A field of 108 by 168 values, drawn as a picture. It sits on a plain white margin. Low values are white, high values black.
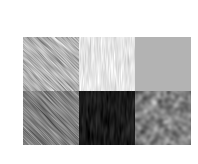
The table splits into 2 rows of 3 panels. Panel 1,1: low, slanting down to the right. Panel 1,2: very low, streaked downward, faint in contrast. Panel 1,3: low, flat. Panel 2,1: middling, slanting down to the right. Panel 2,2: very high, streaked downward, faint in contrast. Panel 2,3: middling, blotchy.
